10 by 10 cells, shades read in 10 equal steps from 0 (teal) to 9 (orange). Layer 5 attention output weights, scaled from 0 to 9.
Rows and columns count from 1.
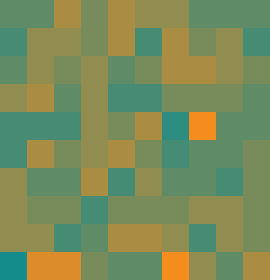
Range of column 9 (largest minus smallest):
3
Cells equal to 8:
2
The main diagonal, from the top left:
3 5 4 5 4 4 3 5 5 6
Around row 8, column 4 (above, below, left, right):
6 3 4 4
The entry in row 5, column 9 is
3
